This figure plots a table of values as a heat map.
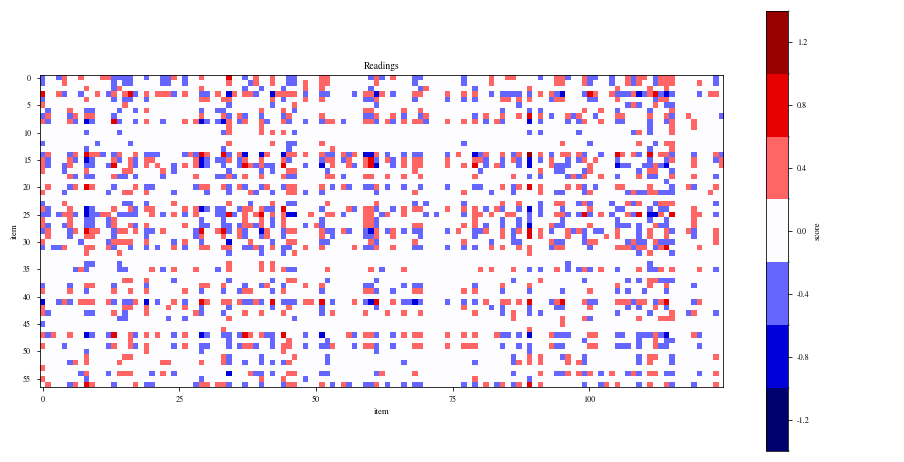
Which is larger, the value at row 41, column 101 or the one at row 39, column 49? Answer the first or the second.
the second
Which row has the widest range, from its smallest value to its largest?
14
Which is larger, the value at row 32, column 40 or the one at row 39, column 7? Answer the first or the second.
the second
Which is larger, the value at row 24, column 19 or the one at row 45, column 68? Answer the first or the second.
the first
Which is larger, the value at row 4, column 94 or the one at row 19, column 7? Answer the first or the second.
the first
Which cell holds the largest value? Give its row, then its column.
14, 89
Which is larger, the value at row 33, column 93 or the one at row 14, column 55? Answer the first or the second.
the second
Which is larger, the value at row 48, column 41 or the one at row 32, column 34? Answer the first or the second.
the first
